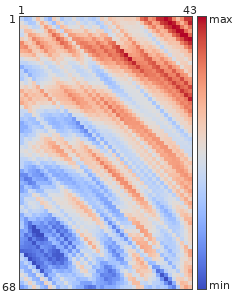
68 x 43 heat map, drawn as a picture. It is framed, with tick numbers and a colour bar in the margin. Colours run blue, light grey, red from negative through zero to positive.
There is an overall slope up to the top right. The ninth with the highest average is the top right. No lone cell stands out from its neighbours. Rings spread out from the bottom left. The ninth with the lowest average is the bottom left. The values follow a bell shape.
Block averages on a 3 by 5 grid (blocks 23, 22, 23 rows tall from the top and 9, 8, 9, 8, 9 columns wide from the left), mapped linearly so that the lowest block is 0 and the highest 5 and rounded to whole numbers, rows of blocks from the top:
33445 | 12333 | 01132
